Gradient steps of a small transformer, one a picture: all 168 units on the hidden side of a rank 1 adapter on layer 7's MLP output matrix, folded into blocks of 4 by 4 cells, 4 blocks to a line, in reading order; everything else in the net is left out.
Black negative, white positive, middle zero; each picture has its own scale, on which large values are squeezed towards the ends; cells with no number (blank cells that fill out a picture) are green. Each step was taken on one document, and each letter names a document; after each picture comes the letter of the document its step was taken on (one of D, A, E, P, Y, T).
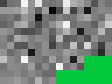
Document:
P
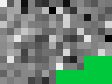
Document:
P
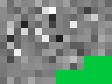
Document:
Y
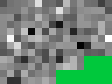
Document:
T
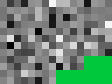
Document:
Y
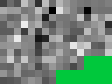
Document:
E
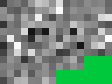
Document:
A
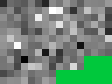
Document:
T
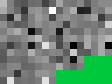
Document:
P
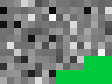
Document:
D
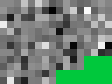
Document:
P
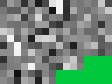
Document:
A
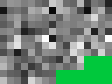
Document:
D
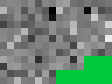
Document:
D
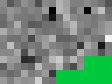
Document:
D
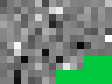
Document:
T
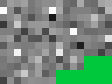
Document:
D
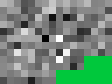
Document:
Y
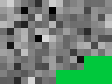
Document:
Y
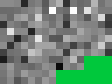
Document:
P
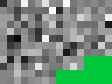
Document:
E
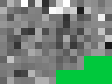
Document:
P
